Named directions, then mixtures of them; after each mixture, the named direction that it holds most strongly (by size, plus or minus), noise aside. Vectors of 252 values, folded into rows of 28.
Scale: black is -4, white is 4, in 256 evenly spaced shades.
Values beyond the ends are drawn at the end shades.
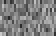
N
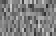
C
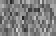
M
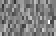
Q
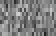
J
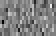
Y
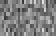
C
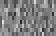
Y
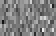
Y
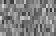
N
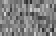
C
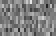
C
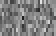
M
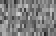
J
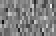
Y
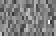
Q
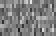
Y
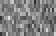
N
